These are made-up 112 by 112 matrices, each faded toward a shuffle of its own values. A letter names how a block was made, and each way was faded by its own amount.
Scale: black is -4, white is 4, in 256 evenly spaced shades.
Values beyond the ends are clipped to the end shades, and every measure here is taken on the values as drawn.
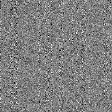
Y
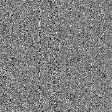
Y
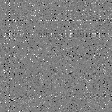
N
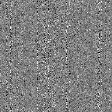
Y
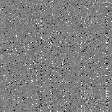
N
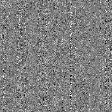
Y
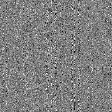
Y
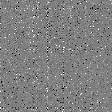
N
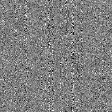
Y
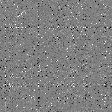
N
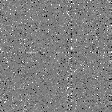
N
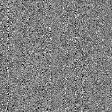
Y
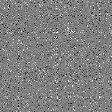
N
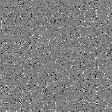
N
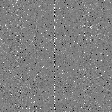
N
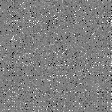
N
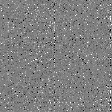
N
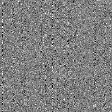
Y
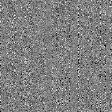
Y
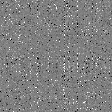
N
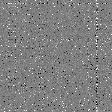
N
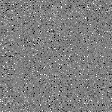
N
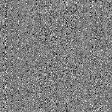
Y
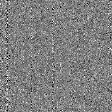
Y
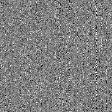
Y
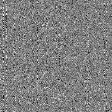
Y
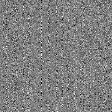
Y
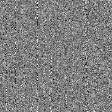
Y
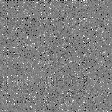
N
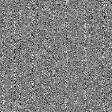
Y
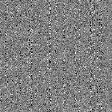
Y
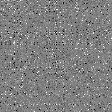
N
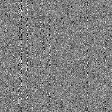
Y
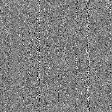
Y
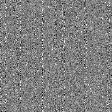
Y
